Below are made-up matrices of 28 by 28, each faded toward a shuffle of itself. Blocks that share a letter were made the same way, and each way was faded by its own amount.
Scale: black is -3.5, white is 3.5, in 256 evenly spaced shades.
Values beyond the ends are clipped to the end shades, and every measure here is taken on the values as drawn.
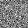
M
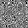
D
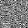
D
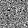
M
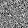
M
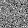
M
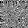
D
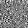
D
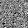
M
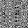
D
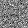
M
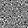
D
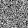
M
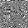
D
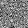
M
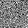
M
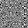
D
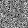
M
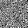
M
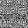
D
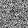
M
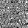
D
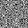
D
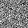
M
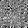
D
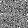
M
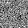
M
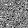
M
